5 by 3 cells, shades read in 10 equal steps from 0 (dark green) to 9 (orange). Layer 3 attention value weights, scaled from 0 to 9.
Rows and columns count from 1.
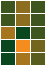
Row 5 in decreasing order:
6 3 0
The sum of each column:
10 25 13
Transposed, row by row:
2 2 6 0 0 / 5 5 0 9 6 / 2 2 2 4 3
